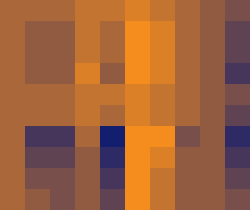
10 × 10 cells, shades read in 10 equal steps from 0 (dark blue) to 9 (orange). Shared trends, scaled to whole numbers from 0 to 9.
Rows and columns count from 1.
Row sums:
62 60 60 59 62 60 44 47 50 53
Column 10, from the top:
4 3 3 2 4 3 1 2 3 4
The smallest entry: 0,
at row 7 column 5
